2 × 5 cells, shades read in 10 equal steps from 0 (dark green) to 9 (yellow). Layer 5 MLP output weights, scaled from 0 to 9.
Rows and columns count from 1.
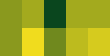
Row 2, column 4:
7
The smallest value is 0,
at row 1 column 3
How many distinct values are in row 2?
5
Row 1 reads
5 6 0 6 6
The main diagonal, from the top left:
5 9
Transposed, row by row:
5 5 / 6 9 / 0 4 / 6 7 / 6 8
